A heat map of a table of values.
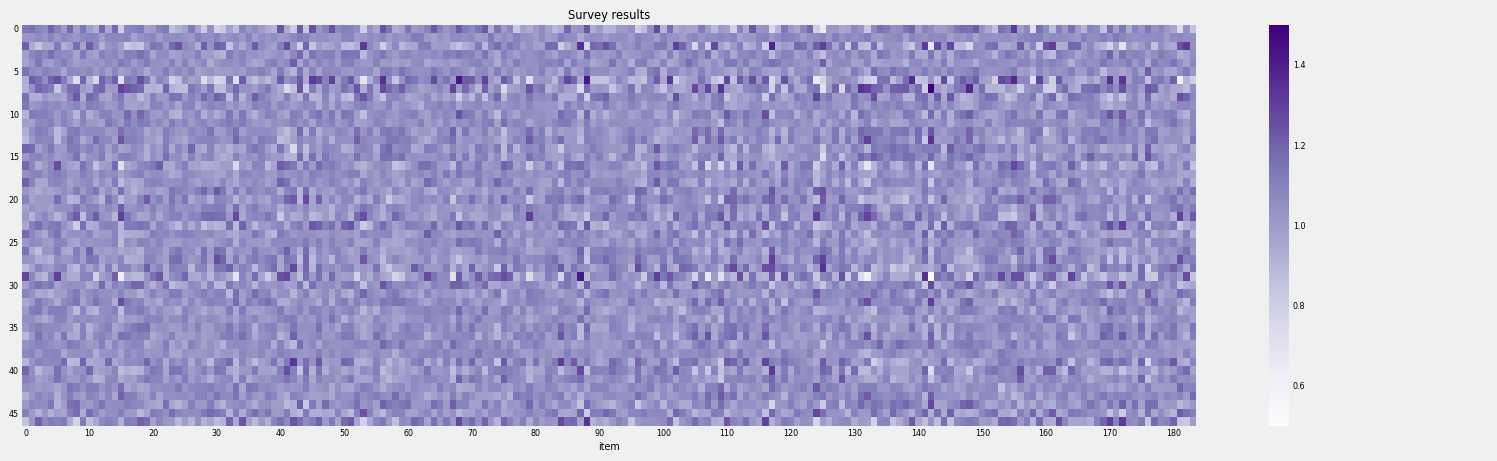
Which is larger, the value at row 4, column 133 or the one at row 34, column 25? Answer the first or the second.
the second
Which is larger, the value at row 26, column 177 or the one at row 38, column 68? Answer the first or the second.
the second
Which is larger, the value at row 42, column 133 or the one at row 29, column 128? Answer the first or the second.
the second
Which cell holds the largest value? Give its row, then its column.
7, 142
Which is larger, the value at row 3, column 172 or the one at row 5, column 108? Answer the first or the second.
the first
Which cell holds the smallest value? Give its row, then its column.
29, 142
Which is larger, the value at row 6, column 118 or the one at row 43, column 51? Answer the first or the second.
the second
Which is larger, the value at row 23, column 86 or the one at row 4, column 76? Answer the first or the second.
the first
